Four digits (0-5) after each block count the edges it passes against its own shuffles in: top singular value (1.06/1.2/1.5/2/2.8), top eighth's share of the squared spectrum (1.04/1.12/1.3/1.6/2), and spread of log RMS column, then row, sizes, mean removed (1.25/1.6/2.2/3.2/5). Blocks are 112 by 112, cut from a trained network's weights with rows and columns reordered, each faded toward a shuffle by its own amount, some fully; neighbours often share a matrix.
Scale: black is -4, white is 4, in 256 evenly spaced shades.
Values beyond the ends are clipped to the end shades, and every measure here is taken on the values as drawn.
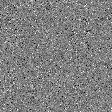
1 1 1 0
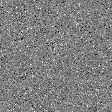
1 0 0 0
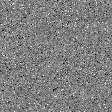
1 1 0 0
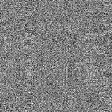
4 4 2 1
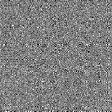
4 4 2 3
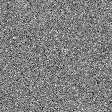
1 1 0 0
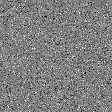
0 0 0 0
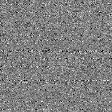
2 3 0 3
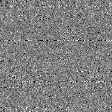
2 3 0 3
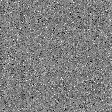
1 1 0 0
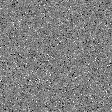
0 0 0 0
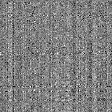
4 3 2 3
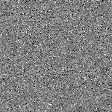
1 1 0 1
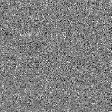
3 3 2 2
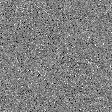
0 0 0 0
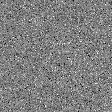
2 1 0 0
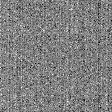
3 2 1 2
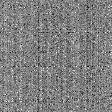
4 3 1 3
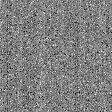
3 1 0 1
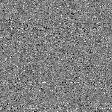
2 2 0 2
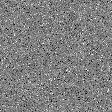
0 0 0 0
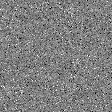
0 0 0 0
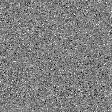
1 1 0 2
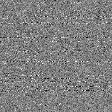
2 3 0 3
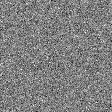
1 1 0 0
